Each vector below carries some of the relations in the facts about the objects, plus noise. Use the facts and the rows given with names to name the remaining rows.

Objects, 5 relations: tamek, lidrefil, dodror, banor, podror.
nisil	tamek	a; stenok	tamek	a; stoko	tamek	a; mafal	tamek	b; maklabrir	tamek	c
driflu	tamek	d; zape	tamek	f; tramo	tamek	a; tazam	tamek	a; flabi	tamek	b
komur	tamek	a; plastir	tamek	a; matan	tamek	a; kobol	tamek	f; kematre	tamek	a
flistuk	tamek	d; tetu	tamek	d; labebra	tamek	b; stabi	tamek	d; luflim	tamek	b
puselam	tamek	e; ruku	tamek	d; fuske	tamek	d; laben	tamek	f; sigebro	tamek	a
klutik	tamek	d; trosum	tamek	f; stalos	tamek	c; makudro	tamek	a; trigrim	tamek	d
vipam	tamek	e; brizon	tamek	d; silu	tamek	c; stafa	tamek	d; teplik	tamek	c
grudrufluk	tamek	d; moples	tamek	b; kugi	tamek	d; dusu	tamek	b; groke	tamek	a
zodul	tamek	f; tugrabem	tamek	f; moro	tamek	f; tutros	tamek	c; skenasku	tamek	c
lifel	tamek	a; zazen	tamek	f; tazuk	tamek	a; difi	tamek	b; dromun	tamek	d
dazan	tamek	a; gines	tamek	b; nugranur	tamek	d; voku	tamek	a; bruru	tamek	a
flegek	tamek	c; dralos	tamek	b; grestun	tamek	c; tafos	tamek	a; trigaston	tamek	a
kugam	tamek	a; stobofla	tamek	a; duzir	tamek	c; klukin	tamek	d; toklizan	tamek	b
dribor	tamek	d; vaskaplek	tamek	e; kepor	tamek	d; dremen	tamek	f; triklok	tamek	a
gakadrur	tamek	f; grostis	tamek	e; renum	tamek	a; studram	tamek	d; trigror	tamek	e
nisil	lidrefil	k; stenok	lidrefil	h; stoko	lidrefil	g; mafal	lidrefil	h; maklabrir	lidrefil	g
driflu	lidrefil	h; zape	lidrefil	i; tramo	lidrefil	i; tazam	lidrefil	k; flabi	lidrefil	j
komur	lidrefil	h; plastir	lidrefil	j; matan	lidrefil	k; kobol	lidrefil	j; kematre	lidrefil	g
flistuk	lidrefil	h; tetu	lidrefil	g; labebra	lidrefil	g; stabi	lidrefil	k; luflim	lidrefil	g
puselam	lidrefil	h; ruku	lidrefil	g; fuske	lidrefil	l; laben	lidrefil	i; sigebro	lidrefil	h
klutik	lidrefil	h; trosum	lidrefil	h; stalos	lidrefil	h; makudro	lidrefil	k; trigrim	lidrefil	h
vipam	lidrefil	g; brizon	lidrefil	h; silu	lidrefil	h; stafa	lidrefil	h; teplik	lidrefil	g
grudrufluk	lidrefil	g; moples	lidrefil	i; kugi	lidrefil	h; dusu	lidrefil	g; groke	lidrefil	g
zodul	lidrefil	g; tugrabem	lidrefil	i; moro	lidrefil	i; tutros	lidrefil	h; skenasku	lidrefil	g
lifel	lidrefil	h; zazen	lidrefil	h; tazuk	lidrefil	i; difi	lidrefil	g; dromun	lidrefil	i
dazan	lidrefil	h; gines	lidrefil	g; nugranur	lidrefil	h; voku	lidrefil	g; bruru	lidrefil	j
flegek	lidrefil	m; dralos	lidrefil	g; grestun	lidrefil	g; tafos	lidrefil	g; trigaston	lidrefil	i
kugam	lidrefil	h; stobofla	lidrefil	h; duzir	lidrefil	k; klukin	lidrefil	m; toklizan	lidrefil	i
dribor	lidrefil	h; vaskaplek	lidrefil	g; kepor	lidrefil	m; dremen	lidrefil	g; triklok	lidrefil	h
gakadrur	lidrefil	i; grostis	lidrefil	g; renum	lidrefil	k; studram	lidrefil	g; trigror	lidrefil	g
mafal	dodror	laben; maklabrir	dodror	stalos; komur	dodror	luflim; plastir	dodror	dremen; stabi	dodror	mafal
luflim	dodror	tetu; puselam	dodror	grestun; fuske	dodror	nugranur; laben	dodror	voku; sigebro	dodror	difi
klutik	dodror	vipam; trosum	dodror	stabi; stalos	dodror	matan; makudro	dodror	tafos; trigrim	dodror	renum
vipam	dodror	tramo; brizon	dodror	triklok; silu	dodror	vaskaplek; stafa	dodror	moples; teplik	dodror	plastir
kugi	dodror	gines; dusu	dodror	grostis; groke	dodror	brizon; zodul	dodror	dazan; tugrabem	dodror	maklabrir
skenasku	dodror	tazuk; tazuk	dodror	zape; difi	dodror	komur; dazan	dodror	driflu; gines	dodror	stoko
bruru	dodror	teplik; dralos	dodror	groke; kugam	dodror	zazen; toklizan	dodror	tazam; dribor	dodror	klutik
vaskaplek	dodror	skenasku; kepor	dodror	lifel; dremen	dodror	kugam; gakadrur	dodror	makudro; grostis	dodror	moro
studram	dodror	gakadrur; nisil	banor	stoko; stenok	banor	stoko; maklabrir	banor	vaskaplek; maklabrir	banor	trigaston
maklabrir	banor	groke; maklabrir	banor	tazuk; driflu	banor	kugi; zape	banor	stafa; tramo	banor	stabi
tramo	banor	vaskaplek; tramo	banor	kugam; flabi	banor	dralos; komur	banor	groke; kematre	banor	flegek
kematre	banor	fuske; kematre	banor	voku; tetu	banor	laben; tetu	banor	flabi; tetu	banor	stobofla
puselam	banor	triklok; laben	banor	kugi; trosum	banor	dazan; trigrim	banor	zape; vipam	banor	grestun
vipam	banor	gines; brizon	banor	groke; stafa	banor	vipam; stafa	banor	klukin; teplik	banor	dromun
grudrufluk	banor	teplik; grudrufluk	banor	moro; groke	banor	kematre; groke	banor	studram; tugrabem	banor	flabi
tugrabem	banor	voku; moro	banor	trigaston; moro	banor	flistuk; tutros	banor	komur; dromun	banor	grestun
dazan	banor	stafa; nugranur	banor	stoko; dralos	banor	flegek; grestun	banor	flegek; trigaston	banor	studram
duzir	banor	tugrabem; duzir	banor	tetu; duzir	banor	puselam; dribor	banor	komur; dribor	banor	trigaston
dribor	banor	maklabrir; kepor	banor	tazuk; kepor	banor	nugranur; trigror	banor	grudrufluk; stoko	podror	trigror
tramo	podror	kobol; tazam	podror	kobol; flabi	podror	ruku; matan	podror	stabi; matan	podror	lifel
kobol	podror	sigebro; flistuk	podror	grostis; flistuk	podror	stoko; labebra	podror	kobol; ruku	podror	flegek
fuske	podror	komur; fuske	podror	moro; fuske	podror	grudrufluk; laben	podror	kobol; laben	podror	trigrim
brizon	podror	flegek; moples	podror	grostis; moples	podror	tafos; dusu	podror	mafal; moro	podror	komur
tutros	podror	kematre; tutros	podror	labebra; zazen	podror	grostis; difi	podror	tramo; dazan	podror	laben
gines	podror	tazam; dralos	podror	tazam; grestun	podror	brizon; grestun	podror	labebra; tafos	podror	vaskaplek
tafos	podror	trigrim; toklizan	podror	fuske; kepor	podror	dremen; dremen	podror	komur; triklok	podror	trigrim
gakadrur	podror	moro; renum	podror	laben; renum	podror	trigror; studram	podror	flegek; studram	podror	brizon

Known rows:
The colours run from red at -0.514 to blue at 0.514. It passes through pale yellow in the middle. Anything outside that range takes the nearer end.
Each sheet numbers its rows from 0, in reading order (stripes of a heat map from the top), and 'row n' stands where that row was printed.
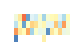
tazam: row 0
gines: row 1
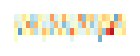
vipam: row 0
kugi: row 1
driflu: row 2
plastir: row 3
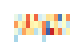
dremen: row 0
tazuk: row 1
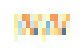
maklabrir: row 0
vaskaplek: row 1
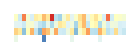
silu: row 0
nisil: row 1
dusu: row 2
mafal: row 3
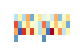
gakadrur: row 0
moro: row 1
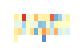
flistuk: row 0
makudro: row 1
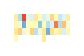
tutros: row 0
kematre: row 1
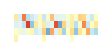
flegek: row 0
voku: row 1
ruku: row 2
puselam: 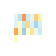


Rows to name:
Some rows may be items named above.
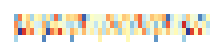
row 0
moples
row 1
toklizan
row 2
duzir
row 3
groke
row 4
studram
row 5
duzir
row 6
zape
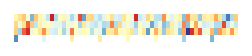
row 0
plastir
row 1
lifel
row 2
triklok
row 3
dralos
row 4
flistuk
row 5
sigebro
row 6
moples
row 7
flabi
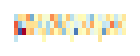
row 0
tramo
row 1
groke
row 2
gines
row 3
kematre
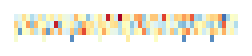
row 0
vipam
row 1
tetu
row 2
kobol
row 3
kugam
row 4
studram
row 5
dribor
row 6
stabi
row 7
duzir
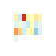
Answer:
stenok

